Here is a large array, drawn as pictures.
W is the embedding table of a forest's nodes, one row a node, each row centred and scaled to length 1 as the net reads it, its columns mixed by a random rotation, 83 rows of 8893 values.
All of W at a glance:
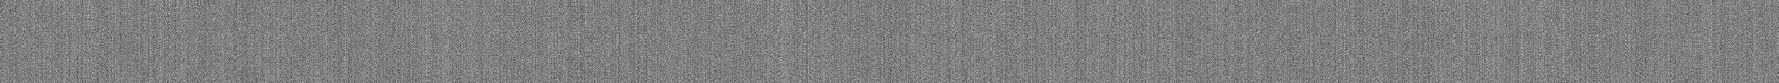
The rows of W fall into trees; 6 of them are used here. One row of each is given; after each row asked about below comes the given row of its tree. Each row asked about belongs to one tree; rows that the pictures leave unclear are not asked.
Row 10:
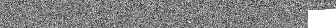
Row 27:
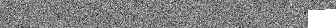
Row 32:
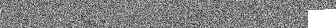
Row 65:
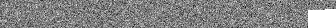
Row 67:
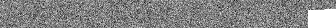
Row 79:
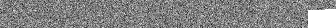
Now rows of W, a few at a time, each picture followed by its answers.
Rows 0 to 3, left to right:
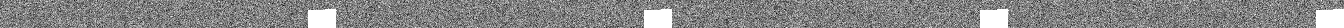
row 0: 67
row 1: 67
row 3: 67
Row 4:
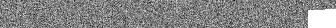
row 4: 67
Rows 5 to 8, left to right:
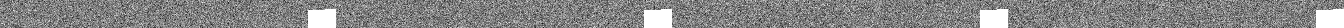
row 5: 79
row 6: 65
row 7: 27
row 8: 10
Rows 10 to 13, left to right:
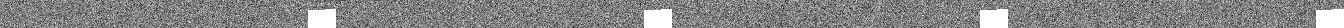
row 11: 65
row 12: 27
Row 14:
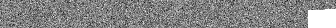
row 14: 67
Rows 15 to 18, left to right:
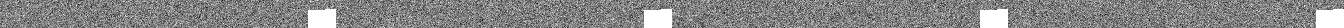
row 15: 65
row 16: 10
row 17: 65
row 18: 27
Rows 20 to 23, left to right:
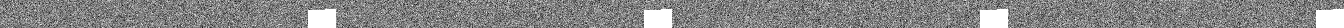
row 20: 79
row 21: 65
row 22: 10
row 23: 67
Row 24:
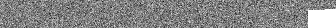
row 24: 10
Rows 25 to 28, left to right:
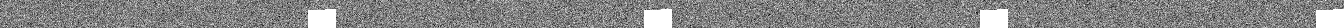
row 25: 65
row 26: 67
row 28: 65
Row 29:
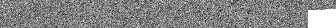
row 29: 67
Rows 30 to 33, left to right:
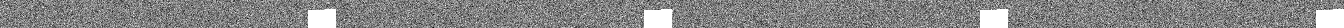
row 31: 27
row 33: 67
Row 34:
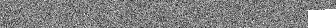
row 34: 10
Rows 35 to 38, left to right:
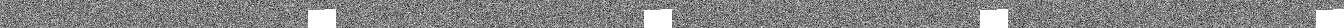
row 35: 10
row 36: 10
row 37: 32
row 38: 32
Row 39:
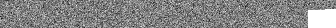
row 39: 65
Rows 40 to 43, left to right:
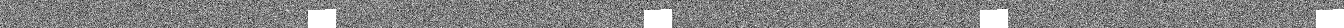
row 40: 10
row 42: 65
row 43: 10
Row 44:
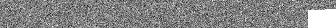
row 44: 10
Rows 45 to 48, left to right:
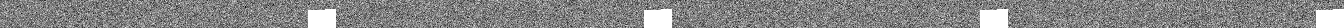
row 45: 65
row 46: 67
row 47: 65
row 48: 10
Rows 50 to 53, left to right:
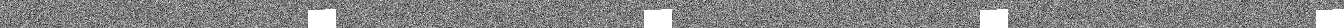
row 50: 67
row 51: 10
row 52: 32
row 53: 67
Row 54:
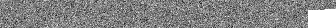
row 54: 10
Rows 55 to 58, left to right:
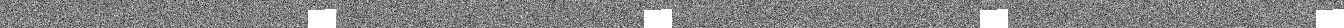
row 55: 79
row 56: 32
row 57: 65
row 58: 27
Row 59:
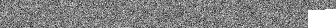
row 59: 65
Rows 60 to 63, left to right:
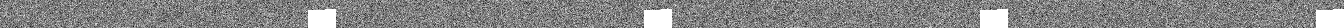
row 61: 67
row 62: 65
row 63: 27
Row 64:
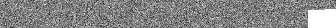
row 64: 10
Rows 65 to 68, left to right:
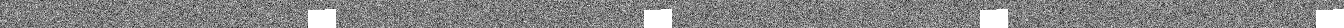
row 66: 10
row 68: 65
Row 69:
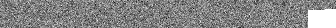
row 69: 27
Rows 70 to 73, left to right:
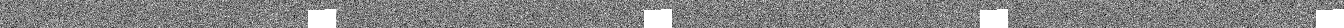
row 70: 10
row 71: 32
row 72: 27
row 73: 27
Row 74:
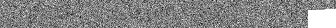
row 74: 67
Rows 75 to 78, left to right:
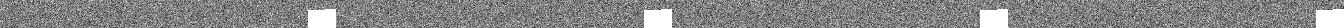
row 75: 32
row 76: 65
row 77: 27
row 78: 27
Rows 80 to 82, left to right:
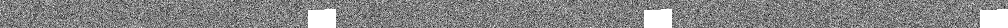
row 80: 67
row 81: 67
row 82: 27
